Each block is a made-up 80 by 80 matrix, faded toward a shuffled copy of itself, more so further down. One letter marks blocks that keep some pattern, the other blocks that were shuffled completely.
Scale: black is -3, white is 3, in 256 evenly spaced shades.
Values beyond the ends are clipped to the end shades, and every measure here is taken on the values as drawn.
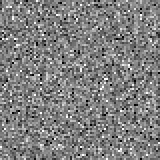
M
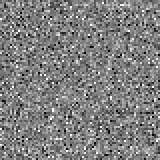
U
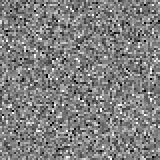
M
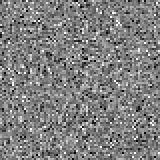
U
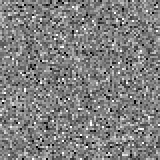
M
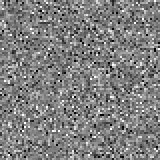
U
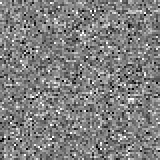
U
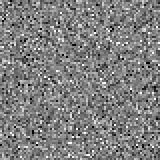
M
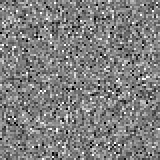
U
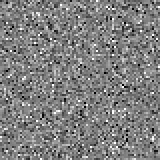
U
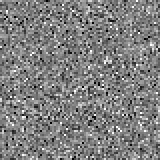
U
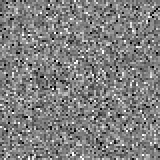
U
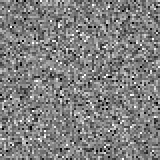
M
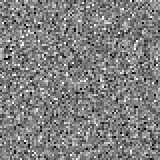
M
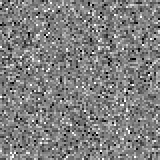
M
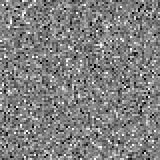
M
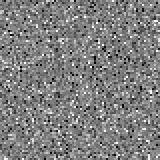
M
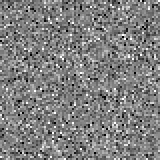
U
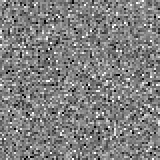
U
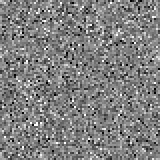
M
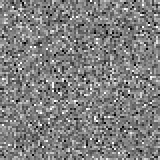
U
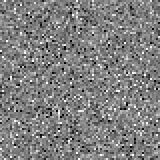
M
